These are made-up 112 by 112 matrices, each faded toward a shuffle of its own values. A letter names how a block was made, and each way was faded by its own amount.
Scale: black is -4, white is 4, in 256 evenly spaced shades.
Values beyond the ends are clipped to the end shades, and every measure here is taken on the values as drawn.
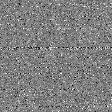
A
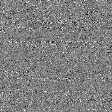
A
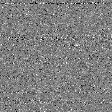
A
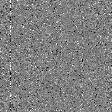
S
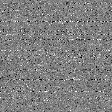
A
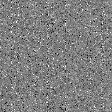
S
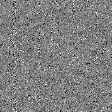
S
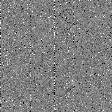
S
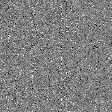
S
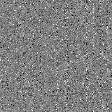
S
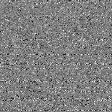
A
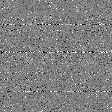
A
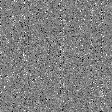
S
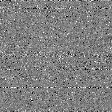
A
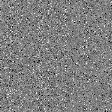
S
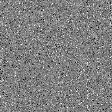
S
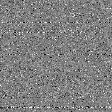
A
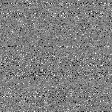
A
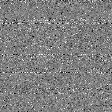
A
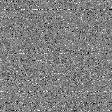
A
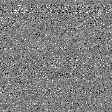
A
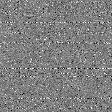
A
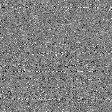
A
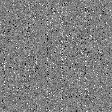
S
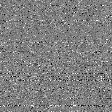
A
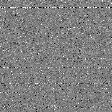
A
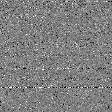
A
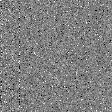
S
